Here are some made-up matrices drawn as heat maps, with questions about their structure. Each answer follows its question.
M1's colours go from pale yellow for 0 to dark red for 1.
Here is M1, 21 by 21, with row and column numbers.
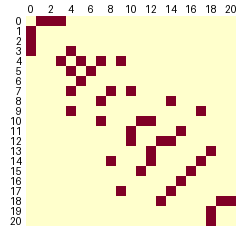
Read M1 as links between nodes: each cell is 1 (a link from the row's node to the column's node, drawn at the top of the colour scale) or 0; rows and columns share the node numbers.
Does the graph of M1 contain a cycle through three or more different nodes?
yes
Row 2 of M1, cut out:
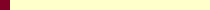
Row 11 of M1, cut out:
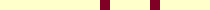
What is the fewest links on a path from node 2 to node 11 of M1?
6
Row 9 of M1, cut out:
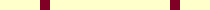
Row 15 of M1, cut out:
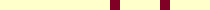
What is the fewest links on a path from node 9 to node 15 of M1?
5
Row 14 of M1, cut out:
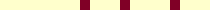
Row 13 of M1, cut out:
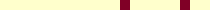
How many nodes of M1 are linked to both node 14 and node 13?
1
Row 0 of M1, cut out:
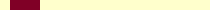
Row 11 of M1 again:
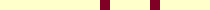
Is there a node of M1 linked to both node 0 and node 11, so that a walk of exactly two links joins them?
no
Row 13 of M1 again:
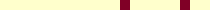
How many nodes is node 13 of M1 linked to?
2
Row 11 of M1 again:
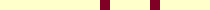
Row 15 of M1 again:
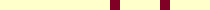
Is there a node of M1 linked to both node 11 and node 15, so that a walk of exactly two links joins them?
no
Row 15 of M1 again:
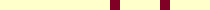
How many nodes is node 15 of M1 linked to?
2
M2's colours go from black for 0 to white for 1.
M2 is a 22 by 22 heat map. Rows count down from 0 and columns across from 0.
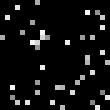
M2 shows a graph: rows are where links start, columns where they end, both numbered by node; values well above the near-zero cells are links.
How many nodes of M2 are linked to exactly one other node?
10
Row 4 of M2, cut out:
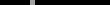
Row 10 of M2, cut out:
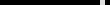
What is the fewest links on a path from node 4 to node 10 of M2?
6
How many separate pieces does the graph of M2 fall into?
2
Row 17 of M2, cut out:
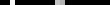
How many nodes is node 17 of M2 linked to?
3
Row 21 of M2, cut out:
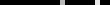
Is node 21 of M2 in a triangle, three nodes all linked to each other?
no
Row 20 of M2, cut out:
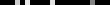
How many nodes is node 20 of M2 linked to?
4
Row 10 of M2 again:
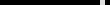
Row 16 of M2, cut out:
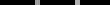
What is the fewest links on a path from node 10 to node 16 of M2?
4
